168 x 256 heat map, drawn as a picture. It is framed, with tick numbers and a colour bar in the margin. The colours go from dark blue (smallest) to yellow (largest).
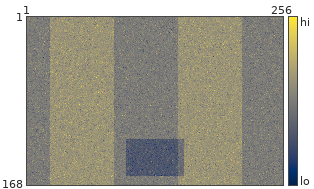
Upright stripes repeat 2 times across the table. The ninth with the lowest average is the bottom middle. An odd patch, lower than its surroundings, sits in the bottom middle.
